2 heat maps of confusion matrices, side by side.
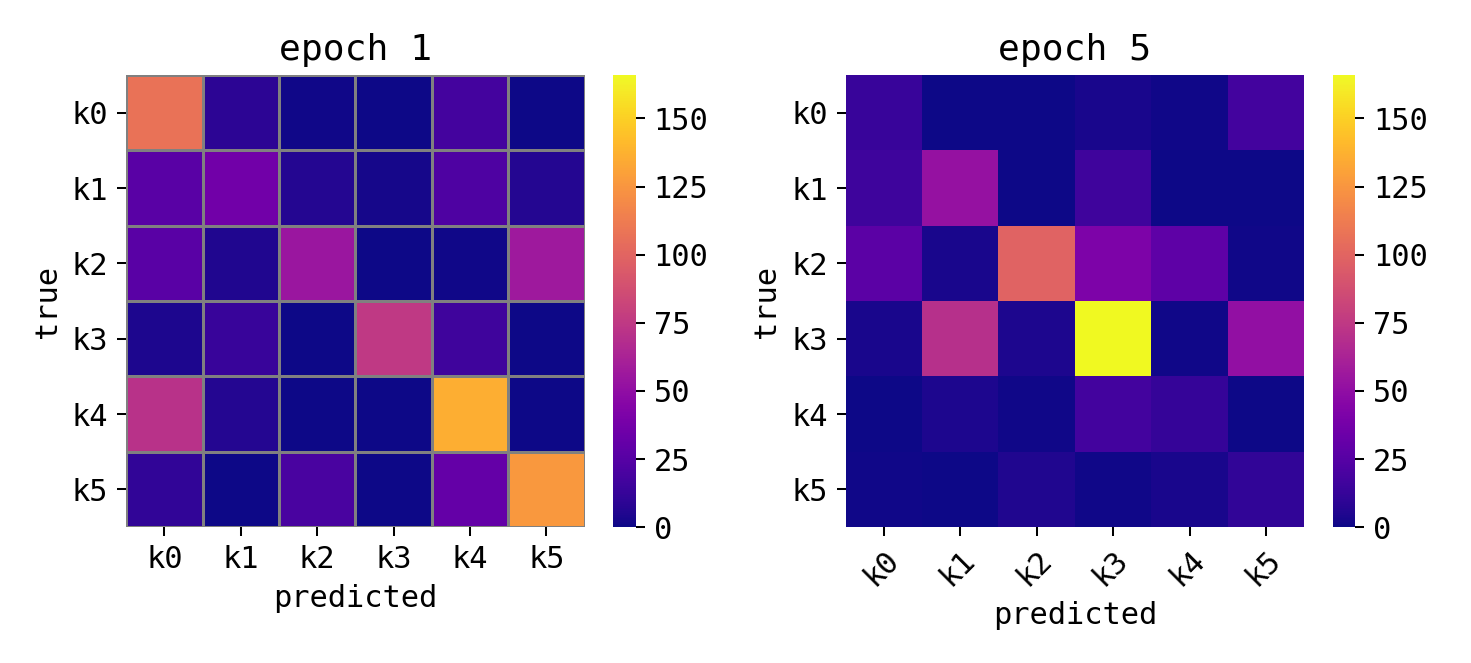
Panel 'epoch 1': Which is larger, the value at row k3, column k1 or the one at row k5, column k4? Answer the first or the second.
the second
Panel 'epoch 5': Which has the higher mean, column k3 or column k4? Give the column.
k3
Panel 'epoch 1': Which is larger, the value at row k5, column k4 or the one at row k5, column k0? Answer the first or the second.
the first
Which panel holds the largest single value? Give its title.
epoch 5
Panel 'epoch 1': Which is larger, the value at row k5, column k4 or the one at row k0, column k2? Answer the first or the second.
the first
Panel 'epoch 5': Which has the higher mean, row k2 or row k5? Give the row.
k2
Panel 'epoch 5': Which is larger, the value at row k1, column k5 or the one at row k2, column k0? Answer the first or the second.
the second
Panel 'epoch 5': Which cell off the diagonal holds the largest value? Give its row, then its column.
k3, k1
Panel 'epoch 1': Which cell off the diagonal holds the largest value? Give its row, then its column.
k4, k0
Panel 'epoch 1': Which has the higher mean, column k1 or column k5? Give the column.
k5
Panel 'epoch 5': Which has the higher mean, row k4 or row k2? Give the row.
k2
